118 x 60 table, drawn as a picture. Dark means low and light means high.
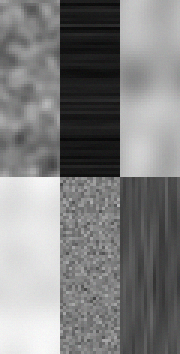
The table splits into 2 rows of 3 panels. Panel 1,1: middling, blotchy. Panel 1,2: very low, streaked across, faint in contrast. Panel 1,3: high, smooth. Panel 2,1: very high, smooth, faint in contrast. Panel 2,2: middling, fine-grained. Panel 2,3: low, streaked downward, faint in contrast.
